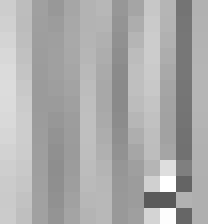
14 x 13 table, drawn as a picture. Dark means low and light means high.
Odd patch: rougher, in the bottom right. Grain: streaks running down. Average level on the scale: 70%. Roughest part: bottom right.
